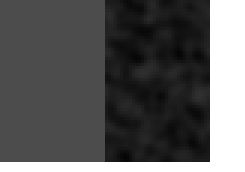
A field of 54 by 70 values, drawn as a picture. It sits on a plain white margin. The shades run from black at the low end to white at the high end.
It is made of 1 by 2 panels. Panel 1,1: low, flat. Panel 1,2: very low, blotchy, faint in contrast.
